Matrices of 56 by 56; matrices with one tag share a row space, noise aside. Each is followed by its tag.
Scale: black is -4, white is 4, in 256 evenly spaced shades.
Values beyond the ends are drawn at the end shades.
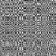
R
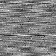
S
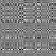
R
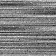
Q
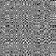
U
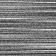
Q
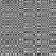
R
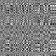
U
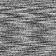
S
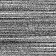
Q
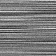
Q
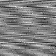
S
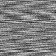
S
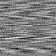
S
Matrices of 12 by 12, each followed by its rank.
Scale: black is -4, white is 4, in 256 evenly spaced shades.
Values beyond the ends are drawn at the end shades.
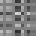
one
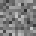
full rank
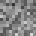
full rank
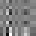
one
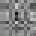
two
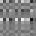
one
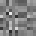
two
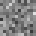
full rank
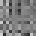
two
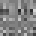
two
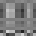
one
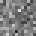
full rank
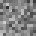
full rank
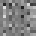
two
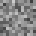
full rank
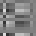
one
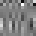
two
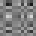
one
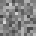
full rank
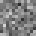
full rank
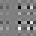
one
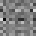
two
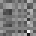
two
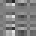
one
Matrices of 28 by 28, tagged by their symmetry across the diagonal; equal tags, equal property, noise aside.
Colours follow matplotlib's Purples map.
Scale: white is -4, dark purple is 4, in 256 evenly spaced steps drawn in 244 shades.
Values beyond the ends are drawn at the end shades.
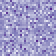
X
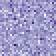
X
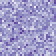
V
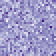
V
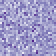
V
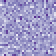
X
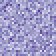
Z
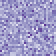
X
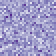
V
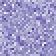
Z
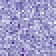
X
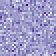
X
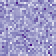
V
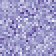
Z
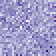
Z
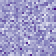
V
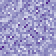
Z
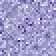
Z
